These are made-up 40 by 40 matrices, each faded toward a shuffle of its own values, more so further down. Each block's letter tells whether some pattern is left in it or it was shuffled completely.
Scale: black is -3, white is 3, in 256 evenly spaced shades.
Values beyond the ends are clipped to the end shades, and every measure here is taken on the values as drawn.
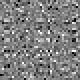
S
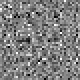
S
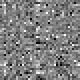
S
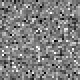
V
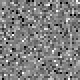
V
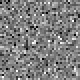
V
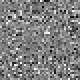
S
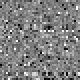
S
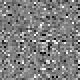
S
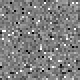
V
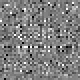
S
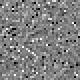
V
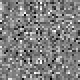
S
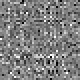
S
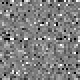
S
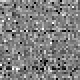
S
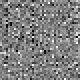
S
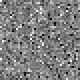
V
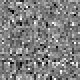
S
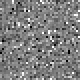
V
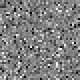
V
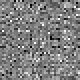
S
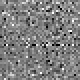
S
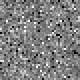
V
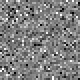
V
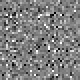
S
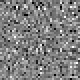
S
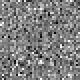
S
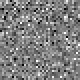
S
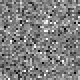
V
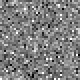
V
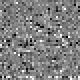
S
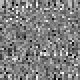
S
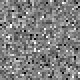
V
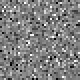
V
